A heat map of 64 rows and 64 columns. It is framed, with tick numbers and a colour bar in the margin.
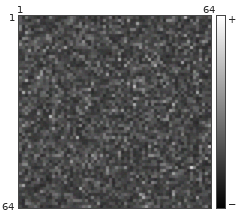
Histogram: skewed, a long tail of high values. Grain: fine. Odd rows or columns: none. Average level on the scale: 30%. Seam: none. Mirror symmetry: none.
